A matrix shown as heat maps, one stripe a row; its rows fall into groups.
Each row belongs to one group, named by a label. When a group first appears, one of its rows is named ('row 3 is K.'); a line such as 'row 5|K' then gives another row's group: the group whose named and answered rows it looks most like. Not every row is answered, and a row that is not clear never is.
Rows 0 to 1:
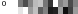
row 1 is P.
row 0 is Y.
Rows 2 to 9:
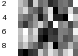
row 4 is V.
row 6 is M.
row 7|M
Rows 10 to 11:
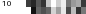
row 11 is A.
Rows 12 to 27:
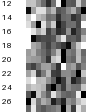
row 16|P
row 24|M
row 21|Y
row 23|P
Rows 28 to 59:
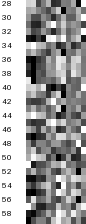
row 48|V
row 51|A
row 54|Y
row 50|P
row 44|P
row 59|V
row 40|M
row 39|A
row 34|P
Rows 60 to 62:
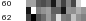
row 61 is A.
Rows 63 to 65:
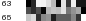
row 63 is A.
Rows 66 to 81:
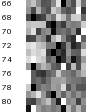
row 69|M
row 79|M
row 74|P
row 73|M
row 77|A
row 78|A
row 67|V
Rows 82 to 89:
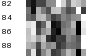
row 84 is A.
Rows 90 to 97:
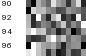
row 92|V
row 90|V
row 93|A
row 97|P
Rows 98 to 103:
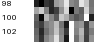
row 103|Y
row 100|V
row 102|Y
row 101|Y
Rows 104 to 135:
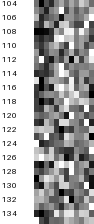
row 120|Y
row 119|V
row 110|Y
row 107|V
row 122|M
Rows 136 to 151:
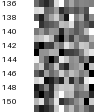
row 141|M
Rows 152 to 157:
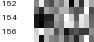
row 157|V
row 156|P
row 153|V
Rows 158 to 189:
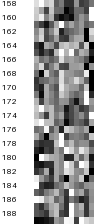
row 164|V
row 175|P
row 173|P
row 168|V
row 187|Y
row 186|P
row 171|V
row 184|A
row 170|V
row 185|Y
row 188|Y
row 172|V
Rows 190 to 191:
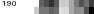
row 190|A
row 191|A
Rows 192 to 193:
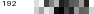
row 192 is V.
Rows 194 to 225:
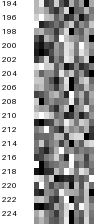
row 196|P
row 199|V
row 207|Y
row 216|Y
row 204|A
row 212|M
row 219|M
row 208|A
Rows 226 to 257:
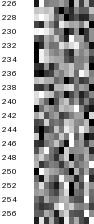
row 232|V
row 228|P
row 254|V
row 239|P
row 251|V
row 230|P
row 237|P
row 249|A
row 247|M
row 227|M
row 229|V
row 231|Y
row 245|A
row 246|Y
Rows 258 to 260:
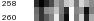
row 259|Y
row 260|Y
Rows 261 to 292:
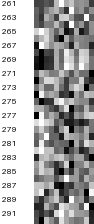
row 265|P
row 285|M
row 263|V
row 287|M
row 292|V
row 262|Y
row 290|V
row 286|V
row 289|Y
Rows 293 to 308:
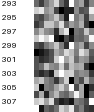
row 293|Y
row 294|M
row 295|Y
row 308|A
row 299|Y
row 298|M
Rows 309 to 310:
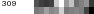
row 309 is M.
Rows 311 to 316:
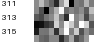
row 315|V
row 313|Y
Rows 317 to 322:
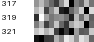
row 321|M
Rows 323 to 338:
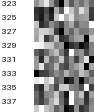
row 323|M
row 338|P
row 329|P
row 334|P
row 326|A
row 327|M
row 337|Y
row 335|V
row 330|Y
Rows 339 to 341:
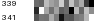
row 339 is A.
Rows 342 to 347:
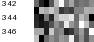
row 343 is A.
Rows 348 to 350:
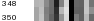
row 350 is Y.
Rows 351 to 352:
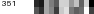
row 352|V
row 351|V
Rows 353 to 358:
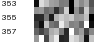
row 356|V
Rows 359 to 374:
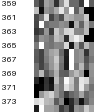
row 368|Y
